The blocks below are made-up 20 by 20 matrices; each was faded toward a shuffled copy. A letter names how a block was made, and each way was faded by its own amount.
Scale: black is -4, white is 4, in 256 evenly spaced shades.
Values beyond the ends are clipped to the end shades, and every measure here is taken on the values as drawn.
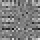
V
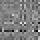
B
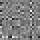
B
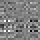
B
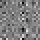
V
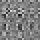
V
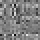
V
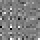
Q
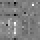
Q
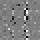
Q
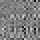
B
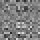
V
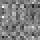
V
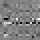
B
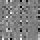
Q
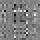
Q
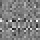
V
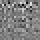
B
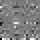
B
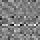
V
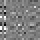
Q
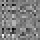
V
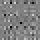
Q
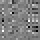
Q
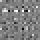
V
